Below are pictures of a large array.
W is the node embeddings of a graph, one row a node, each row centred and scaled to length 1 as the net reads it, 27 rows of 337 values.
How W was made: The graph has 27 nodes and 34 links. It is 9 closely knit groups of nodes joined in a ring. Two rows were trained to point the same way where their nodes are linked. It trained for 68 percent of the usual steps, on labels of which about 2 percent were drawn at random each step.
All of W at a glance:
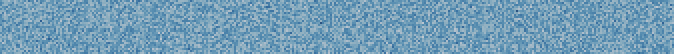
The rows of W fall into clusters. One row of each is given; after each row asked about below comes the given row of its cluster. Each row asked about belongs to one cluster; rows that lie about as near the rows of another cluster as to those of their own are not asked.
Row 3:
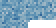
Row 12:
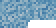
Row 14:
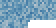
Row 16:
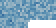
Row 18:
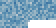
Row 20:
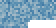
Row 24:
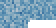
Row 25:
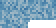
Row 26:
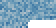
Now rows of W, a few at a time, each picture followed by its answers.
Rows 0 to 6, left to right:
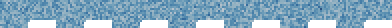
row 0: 25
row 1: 24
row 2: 12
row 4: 16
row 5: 26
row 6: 20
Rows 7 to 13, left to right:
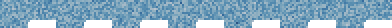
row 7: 18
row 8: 12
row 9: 16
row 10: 24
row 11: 18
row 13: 20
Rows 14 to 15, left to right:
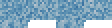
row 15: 14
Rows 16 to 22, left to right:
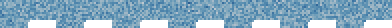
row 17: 3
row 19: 3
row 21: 26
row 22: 14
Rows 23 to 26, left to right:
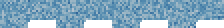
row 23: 25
